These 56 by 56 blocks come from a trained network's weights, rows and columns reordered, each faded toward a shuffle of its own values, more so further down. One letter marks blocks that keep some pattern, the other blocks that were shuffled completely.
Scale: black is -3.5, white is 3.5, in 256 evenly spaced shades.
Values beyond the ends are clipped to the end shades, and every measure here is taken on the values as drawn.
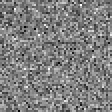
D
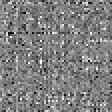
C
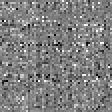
C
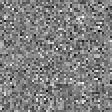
C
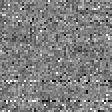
C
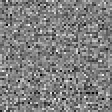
C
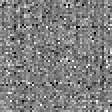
C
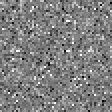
D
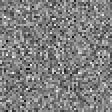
C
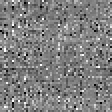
C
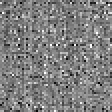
C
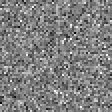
D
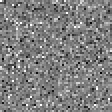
D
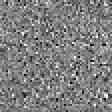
C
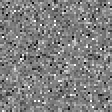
D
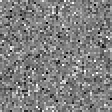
D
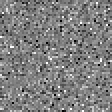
D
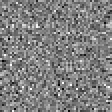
C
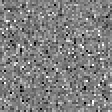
D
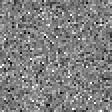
D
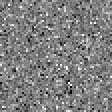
D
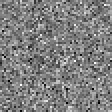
D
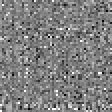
C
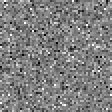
D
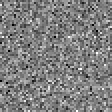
D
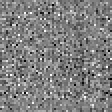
C
